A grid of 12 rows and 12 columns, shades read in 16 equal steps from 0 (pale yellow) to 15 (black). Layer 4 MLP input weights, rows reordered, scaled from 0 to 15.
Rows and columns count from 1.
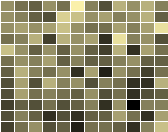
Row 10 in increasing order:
6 7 7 7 8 9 9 10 10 11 12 15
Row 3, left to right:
6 5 6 5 3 6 8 8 5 7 5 1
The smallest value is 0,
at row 1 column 6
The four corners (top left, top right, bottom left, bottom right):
6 7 11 3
